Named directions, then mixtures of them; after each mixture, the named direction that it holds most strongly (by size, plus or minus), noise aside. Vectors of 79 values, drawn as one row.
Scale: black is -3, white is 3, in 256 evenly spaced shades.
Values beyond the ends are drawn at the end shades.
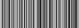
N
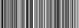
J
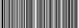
N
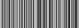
N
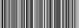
J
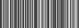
N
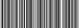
N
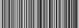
N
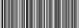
J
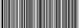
N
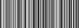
J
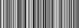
J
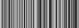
N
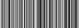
N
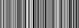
J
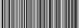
N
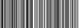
J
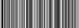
J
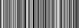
J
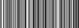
J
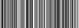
J
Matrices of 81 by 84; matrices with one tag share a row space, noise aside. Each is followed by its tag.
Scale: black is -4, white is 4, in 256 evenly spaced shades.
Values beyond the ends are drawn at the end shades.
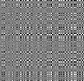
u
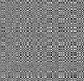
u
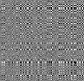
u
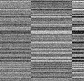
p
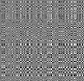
u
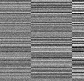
p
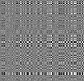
u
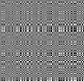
u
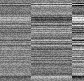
p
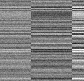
p
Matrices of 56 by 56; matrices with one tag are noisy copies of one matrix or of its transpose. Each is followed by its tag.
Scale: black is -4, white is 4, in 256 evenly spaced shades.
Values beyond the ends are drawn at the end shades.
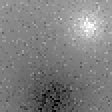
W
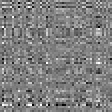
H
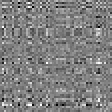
H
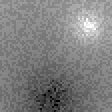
W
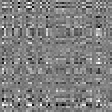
H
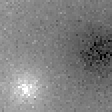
W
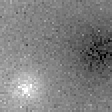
W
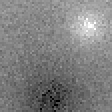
W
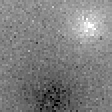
W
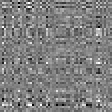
H
